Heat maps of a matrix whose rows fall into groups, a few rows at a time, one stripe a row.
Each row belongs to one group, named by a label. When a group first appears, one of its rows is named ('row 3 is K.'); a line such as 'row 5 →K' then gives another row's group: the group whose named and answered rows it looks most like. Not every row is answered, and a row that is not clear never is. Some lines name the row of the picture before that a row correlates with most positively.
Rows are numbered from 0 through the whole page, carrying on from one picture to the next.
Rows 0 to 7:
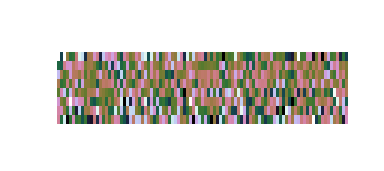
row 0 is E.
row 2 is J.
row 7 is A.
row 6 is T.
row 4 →T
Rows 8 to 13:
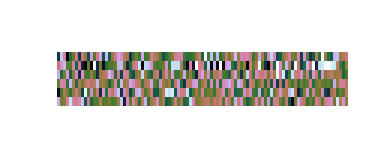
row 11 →T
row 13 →J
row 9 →A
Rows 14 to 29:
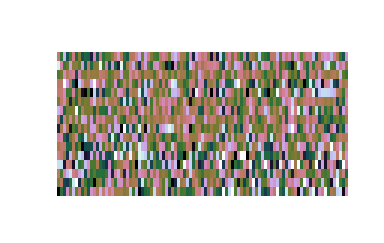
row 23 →J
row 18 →A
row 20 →E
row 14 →A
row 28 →E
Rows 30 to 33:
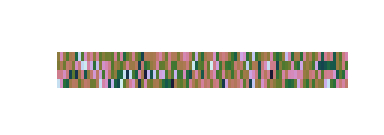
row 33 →J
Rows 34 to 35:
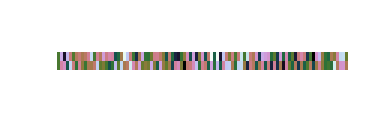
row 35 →T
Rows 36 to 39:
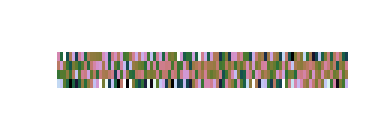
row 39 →J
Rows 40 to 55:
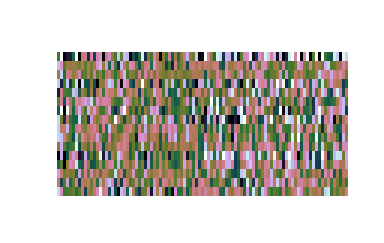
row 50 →E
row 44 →E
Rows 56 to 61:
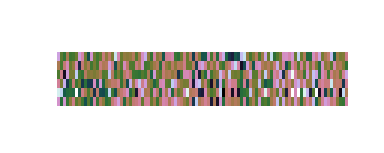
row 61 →A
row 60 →E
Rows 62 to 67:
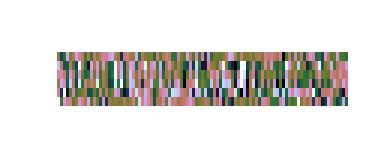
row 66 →A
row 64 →T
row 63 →T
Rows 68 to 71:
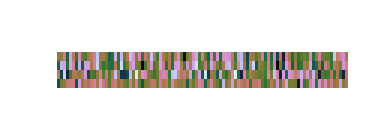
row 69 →T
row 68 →T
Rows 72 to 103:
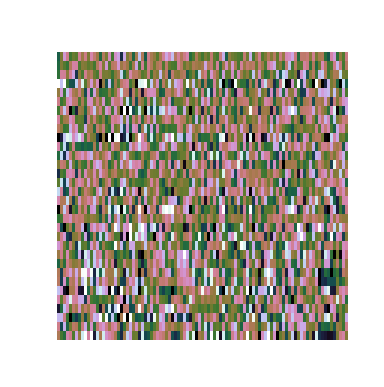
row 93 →T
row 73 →E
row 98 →J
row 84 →T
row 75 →E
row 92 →A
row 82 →A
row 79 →A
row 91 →T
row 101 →J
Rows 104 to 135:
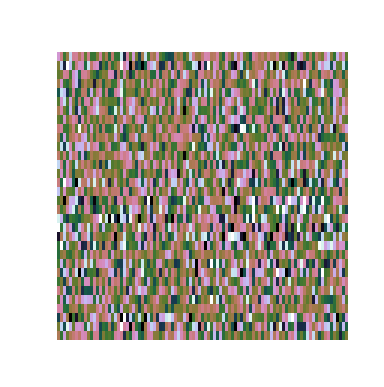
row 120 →E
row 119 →E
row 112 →T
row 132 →J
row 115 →T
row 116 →E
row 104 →J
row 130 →A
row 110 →T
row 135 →A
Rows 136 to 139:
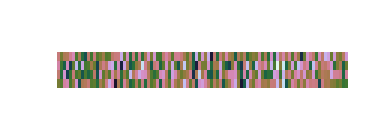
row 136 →A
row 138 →A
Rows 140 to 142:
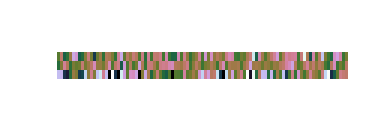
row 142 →J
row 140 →E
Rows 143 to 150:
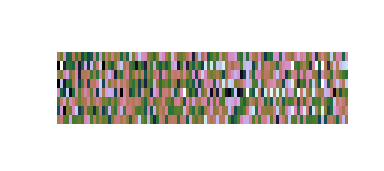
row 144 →E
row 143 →A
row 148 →T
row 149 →E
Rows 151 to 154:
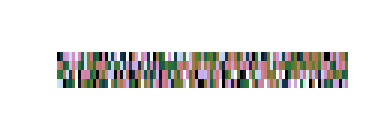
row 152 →J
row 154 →E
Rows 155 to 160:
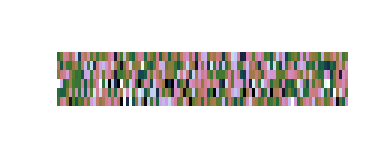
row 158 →J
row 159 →T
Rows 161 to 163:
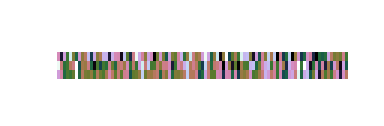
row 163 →E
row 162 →E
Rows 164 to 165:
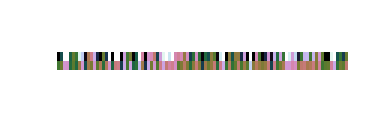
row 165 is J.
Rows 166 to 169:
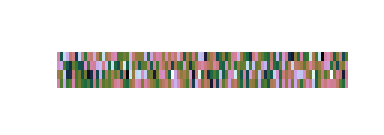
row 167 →J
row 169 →A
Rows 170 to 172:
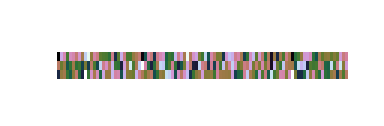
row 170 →T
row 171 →A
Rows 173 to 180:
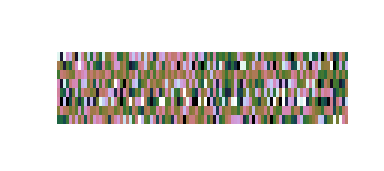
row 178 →A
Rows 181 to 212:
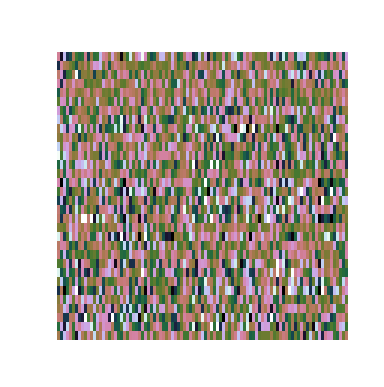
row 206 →E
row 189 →T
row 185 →T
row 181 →A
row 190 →T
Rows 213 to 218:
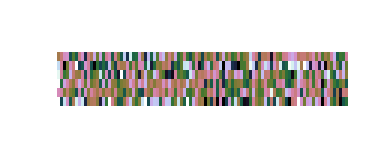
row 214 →E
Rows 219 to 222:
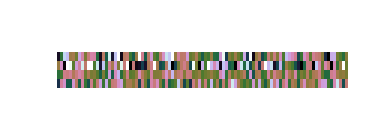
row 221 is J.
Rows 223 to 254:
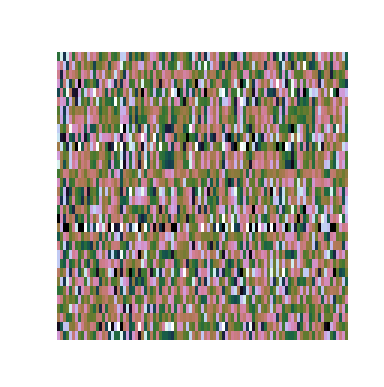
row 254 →J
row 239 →A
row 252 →E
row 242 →J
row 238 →A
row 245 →J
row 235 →J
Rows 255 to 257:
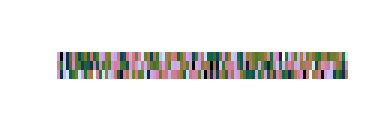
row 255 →A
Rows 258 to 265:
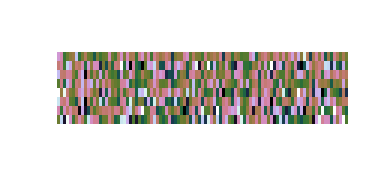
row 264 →T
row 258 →E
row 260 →J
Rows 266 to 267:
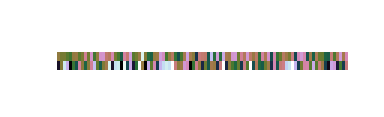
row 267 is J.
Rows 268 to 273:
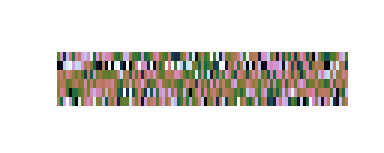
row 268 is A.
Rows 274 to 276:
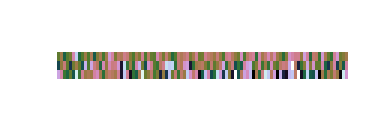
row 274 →E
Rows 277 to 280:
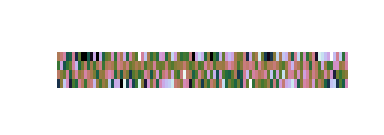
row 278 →E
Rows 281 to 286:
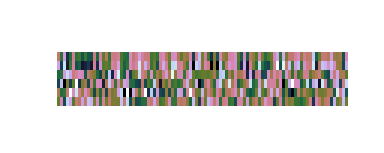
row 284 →E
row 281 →A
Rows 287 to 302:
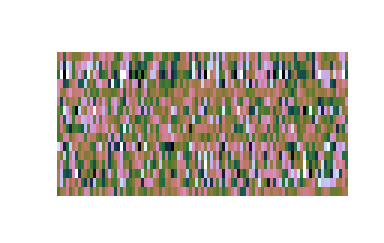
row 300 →E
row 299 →E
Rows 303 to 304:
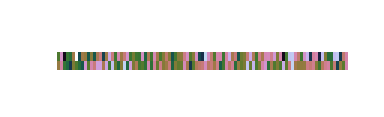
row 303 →E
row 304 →J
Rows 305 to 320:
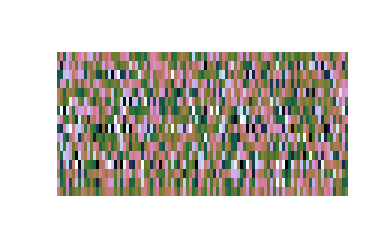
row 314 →E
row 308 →T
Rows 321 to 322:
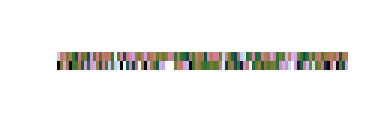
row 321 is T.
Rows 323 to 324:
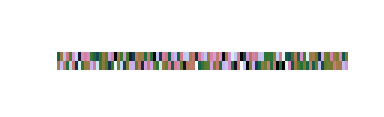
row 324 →T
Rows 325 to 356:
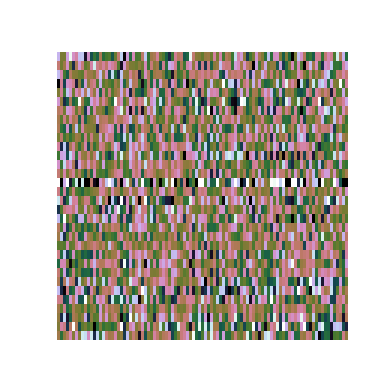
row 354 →A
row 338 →A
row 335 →A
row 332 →T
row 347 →A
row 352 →J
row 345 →E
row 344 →A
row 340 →A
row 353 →A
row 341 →J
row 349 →A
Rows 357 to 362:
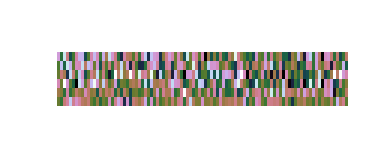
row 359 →T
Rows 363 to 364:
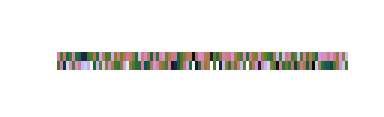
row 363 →A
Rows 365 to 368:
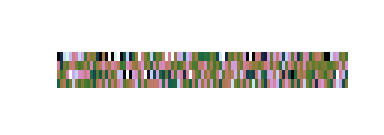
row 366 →A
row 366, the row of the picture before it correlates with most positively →363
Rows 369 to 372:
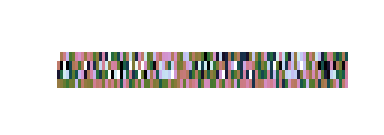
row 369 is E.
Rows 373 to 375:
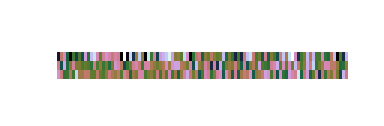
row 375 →E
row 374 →A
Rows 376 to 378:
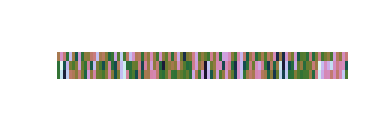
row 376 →T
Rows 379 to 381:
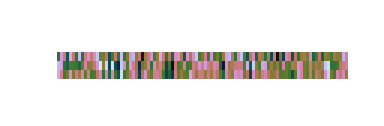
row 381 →J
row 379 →T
